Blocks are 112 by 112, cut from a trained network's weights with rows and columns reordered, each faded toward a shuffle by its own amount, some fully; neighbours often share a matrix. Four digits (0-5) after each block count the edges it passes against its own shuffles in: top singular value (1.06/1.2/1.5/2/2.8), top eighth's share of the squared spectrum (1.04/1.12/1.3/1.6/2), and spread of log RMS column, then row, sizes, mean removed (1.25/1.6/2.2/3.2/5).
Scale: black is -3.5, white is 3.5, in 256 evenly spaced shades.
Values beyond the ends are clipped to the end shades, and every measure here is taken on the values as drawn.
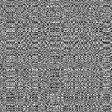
5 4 2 4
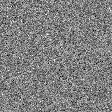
1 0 0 0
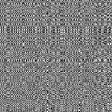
5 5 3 4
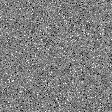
2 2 0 0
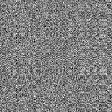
5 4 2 2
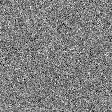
1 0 0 0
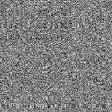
4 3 1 2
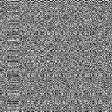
5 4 2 4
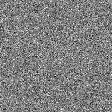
3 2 0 1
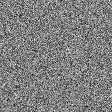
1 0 0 0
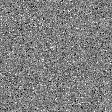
0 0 0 0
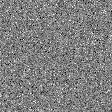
1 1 0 0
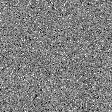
0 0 0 0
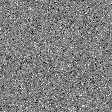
1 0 0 0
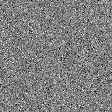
2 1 0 0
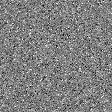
2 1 0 0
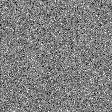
1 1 0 0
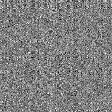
4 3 0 2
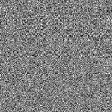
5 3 2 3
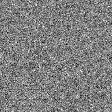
3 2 0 0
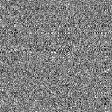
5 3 2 2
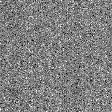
3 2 0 1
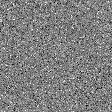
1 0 0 0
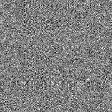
4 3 1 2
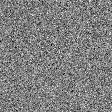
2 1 0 0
